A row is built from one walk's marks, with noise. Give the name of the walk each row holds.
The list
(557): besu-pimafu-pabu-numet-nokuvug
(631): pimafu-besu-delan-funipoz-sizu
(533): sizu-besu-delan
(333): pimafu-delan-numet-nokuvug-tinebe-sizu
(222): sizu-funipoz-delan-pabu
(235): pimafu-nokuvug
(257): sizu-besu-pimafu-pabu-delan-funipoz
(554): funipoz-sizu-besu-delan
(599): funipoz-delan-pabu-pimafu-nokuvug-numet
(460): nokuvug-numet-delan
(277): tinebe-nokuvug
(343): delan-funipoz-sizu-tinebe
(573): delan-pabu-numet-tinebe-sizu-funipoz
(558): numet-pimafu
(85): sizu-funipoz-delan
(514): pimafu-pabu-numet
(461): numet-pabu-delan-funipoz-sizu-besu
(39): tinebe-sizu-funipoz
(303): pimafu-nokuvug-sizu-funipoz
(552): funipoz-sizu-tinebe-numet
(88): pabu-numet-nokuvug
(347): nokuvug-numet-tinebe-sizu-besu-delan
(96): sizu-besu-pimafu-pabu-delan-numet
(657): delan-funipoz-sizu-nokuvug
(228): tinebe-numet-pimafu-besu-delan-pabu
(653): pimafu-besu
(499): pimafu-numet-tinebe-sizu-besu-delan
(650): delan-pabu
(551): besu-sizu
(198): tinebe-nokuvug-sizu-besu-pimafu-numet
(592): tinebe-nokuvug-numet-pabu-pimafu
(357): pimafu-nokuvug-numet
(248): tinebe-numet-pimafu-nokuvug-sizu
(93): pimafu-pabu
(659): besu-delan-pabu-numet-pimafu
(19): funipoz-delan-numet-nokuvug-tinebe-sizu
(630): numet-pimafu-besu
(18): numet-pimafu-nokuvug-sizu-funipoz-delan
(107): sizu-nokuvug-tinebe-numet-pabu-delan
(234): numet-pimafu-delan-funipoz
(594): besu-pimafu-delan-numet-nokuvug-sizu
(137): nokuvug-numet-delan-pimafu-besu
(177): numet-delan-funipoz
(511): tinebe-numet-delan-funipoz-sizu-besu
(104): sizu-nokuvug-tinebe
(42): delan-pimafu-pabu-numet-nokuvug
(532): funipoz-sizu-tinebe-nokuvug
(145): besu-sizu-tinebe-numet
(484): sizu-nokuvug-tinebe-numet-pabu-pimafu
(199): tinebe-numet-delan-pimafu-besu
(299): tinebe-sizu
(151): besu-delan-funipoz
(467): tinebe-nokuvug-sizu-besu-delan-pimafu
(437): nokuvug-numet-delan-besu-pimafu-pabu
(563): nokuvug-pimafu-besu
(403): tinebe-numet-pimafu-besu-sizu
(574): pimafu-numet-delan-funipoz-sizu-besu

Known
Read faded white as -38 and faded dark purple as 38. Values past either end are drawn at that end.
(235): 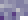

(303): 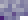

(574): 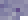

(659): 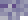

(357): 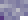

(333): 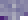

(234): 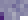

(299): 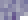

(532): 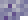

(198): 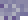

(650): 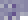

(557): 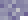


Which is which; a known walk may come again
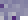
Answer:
(403)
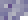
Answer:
(552)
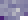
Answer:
(592)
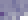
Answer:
(177)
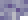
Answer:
(573)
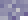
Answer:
(557)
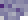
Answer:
(511)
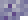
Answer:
(532)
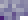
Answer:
(303)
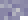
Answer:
(88)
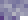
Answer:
(558)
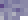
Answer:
(499)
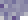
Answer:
(145)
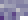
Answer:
(235)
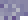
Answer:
(198)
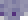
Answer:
(151)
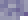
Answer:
(594)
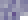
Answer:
(299)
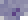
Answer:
(554)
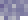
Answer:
(347)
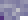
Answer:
(357)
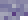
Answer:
(467)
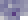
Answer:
(533)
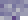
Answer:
(630)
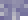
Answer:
(107)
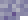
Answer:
(104)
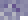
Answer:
(96)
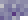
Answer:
(657)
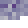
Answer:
(659)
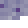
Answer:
(574)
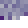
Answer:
(42)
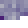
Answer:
(18)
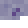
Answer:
(631)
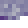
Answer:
(248)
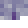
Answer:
(653)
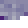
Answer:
(333)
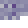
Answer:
(650)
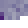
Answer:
(234)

